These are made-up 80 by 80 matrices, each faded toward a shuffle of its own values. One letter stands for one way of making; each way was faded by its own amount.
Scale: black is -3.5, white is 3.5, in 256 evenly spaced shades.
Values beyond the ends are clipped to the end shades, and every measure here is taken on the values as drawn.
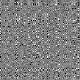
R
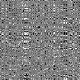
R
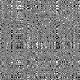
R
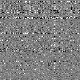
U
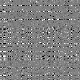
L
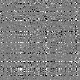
L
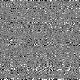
U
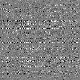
U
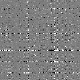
L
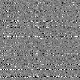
U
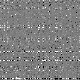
L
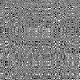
R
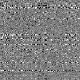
U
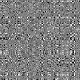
R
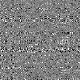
U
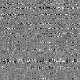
U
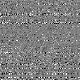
U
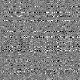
U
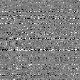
U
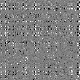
L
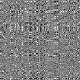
R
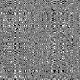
R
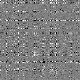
L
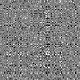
R
